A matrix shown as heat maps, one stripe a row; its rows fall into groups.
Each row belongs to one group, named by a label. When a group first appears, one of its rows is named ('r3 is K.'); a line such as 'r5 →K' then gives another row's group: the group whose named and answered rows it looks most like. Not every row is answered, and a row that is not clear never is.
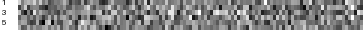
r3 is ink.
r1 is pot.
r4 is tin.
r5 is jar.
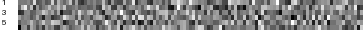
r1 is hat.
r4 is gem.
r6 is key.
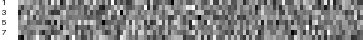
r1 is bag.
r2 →pot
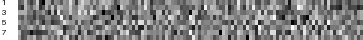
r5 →gem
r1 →jar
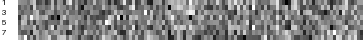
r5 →tin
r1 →hat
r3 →pot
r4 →key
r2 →hat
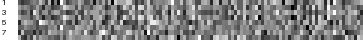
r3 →hat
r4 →gem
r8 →ink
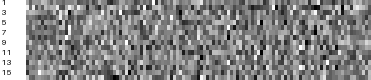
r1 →pot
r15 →key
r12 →tin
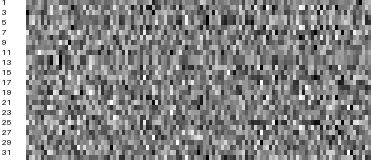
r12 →jar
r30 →tin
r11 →key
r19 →jar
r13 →jar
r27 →hat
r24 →tin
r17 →hat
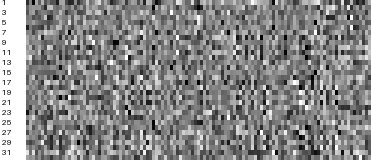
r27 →hat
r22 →jar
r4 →pot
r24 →bag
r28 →gem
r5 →bag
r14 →key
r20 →key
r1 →ink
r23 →key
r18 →gem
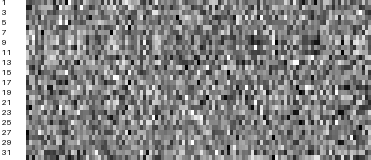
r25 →gem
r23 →hat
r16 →tin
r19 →gem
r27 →key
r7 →tin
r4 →hat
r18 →jar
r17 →key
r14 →ink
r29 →hat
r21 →tin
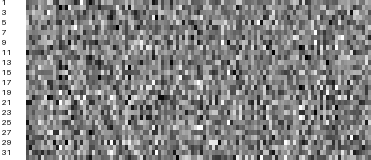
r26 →pot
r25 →key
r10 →gem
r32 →hat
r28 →pot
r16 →key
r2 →key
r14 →key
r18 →gem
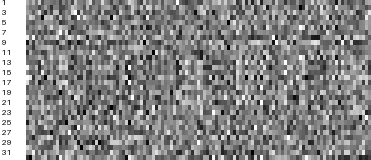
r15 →hat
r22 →pot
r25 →key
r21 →hat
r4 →tin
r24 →tin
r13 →hat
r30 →jar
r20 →hat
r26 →tin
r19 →key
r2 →gem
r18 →hat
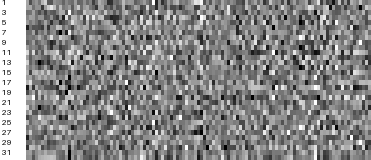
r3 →bag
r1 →pot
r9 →tin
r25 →pot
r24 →key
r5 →gem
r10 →gem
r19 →key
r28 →pot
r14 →gem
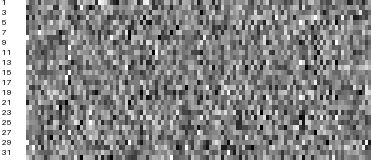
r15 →bag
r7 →key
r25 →jar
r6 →hat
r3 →tin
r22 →jar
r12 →bag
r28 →jar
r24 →gem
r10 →bag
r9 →gem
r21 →key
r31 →bag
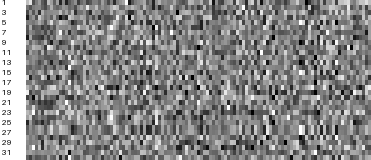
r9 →gem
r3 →hat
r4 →key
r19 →ink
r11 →hat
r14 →bag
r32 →bag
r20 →ink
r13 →gem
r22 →bag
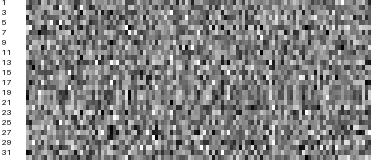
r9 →pot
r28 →pot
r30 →gem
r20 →key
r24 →tin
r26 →pot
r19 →key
